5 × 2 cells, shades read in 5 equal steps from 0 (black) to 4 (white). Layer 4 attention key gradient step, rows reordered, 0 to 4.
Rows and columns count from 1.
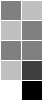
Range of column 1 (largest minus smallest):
2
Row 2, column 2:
2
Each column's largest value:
4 3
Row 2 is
3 2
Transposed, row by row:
2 3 2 3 4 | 3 2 2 1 0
